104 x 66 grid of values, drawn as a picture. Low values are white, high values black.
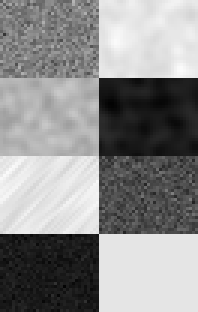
The table splits into 4 rows of 2 panels. Panel 1,1: middling, fine-grained. Panel 1,2: very low, blotchy, faint in contrast. Panel 2,1: low, blotchy, faint in contrast. Panel 2,2: very high, blotchy, faint in contrast. Panel 3,1: very low, slanting up to the right, faint in contrast. Panel 3,2: high, fine-grained. Panel 4,1: very high, fine-grained, faint in contrast. Panel 4,2: very low, flat.
